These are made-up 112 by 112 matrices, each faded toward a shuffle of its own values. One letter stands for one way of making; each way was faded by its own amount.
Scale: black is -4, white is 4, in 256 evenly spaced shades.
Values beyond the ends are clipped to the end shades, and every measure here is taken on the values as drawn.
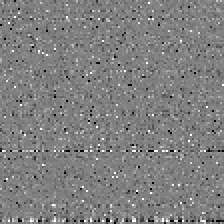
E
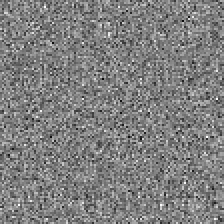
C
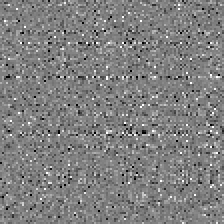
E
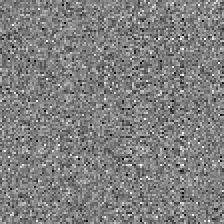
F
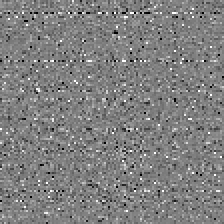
E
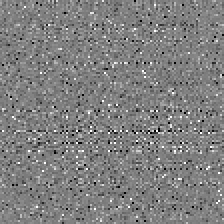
E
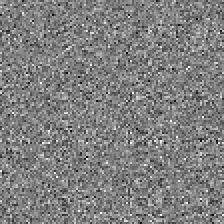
C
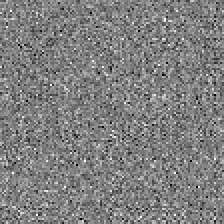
F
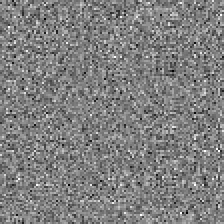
C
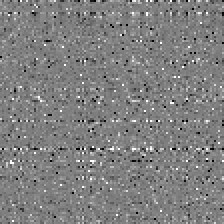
E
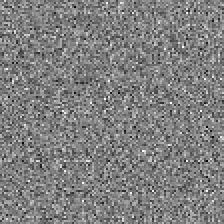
C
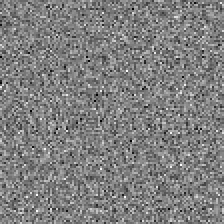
C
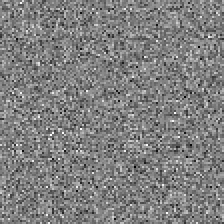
C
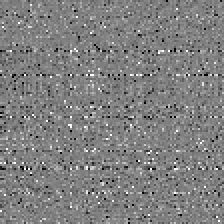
E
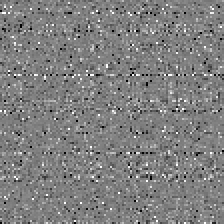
E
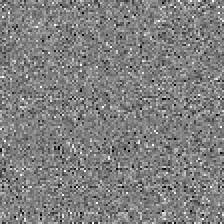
F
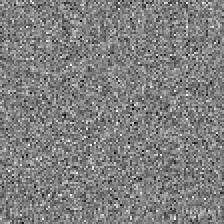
C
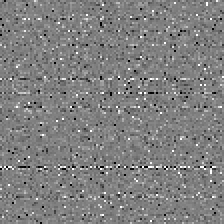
E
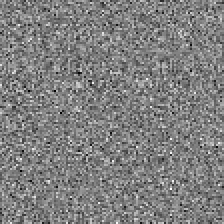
C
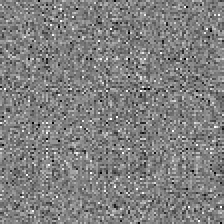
F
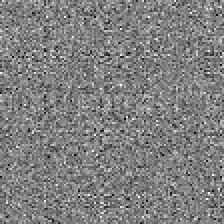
F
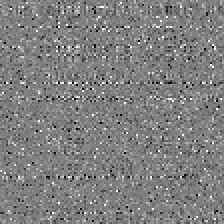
E
